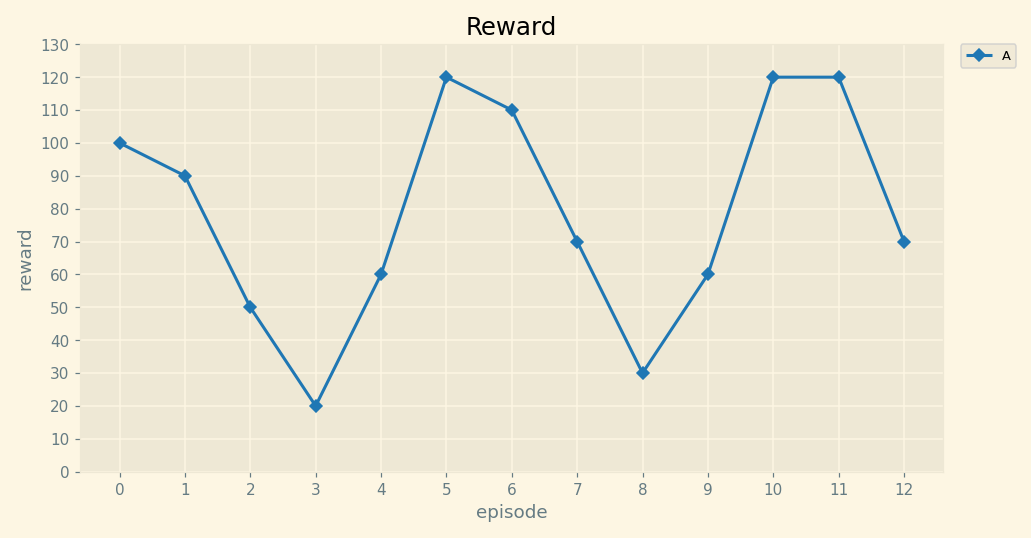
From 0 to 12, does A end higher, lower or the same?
lower
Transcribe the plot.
Title: Reward
x-axis: episode, ticks 0 1 2 3 4 5 6 7 8 9 10 11 12
y-axis: reward, ticks 0 10 20 30 40 50 60 70 80 90 100 110 120 130
Legend: A
Values:
A: 100 90 50 20 60 120 110 70 30 60 120 120 70
